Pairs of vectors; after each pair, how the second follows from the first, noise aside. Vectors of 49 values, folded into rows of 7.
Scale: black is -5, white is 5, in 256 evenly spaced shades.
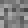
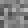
negated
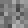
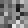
scaled up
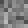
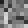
scaled up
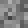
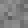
shrunk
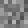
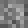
shuffled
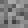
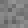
shrunk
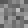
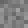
shrunk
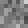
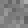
shrunk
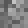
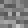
shuffled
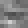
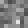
shuffled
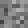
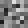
scaled up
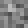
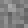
shrunk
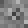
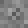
shrunk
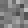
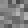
negated
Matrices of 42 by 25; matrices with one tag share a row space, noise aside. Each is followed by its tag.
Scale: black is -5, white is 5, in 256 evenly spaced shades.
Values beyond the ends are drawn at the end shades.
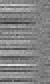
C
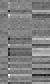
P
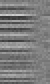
C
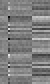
P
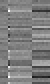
P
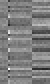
P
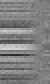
C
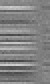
C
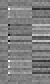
P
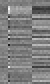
P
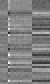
P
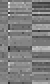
P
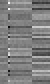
P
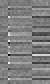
P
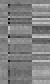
P
